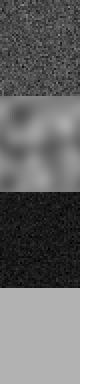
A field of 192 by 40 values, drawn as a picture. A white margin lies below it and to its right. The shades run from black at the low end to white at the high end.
It is made of 4 by 1 panels. Panel 1,1: low, fine-grained. Panel 2,1: middling, smooth. Panel 3,1: very low, fine-grained, faint in contrast. Panel 4,1: high, flat.
